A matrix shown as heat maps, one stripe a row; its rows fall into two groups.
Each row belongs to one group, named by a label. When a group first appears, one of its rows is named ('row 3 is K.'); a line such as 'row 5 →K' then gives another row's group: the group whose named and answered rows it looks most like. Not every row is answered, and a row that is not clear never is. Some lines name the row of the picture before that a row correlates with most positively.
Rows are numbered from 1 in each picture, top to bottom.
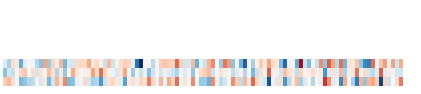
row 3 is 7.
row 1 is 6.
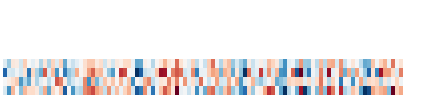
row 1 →6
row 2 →6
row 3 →7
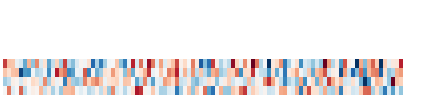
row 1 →7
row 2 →7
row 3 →6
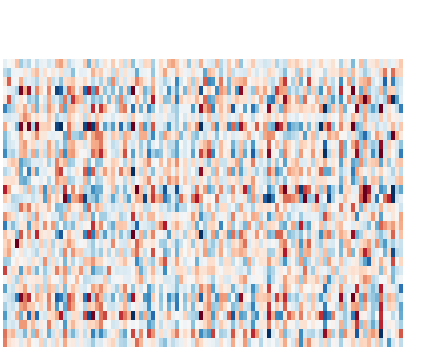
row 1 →7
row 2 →6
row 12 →7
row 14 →7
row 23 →6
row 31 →7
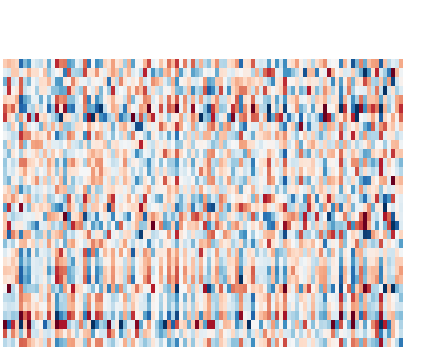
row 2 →6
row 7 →7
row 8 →6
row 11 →6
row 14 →6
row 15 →7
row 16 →6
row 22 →7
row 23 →7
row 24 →7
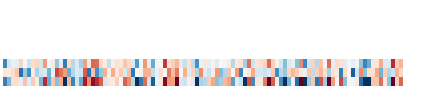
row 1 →6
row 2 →7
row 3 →6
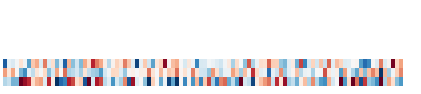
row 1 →6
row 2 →7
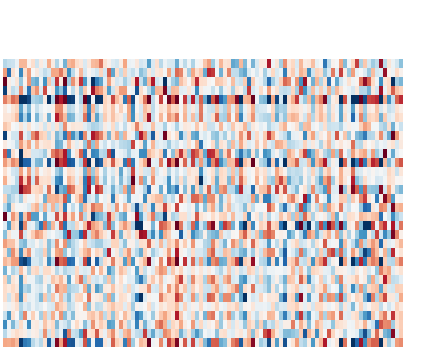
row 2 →6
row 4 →6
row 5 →7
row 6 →7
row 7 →7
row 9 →6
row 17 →6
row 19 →6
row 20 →6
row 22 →6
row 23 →7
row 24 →6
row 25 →6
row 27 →6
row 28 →7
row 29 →6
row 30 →6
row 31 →6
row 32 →7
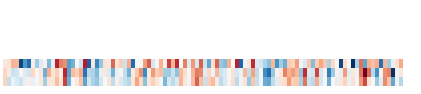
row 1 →7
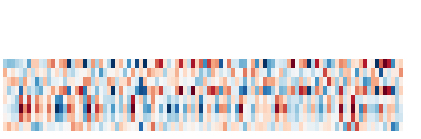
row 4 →6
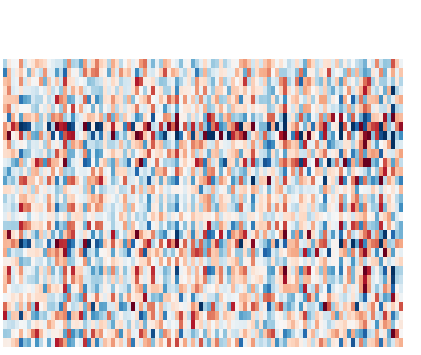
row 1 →6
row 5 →7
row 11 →7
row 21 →7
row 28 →7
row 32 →7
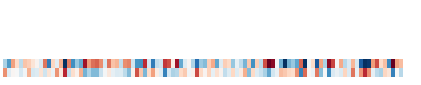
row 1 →6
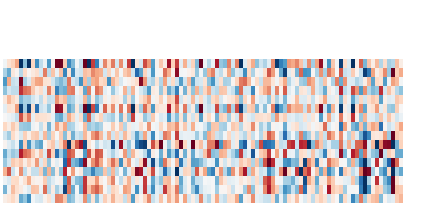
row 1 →7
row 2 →6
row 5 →7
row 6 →7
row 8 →7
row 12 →6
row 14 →6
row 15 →6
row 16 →7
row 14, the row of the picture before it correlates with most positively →1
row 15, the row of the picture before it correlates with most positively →1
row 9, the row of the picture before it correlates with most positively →1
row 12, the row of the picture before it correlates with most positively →1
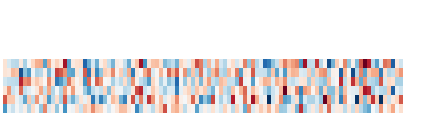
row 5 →7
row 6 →6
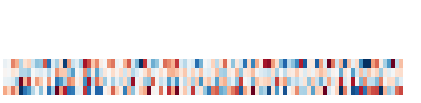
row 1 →6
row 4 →7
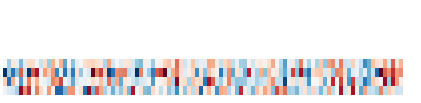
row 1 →6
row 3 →6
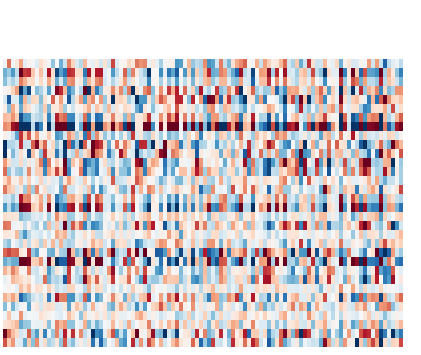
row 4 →7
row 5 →6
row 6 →6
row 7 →7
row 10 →6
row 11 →6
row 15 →7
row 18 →7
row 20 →7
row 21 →6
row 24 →6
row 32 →7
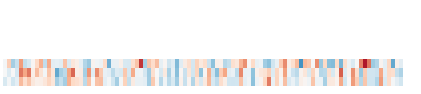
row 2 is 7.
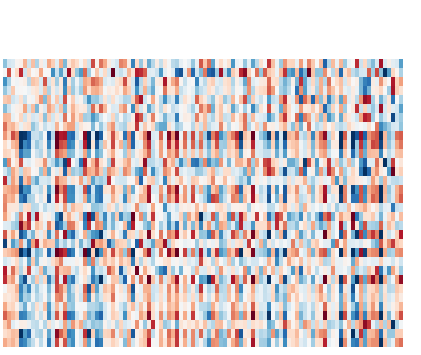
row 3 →6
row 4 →6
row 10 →7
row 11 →7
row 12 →6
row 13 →6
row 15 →7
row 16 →7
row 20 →7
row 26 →7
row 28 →7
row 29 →7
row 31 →7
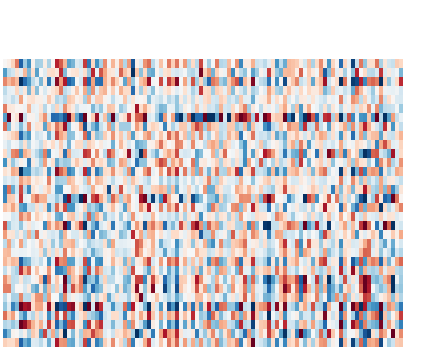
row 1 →7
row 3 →7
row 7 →6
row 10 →6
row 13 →7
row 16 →6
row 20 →7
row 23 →7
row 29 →7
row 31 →6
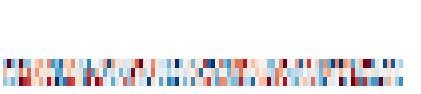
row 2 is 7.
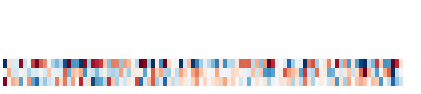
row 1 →6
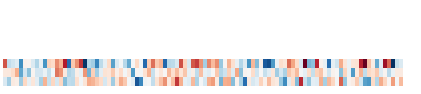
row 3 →6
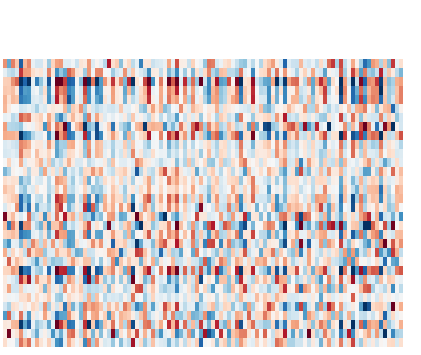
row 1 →6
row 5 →7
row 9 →7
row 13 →6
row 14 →7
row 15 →7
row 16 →7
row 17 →7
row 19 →6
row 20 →7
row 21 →6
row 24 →7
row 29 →6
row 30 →7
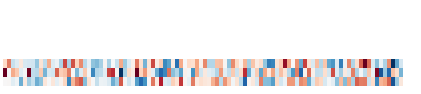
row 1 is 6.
